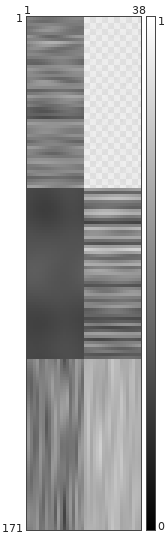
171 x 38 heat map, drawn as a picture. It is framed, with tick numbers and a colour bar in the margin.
The table splits into 3 rows of 2 panels. Panel 1,1: middling, streaked across. Panel 1,2: very high, checkered, faint in contrast. Panel 2,1: low, smooth, faint in contrast. Panel 2,2: middling, streaked across, strong in contrast. Panel 3,1: middling, streaked downward. Panel 3,2: high, streaked downward, faint in contrast.
